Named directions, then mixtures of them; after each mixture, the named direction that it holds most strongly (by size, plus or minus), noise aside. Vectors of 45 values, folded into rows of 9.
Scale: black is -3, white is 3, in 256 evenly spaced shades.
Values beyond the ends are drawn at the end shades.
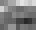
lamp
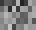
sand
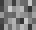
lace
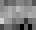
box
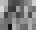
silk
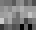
box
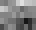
lamp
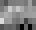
box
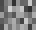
lace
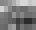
lamp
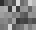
sand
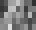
silk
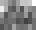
lamp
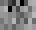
sand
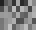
sand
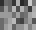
sand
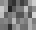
silk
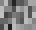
silk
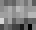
box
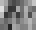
silk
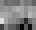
box
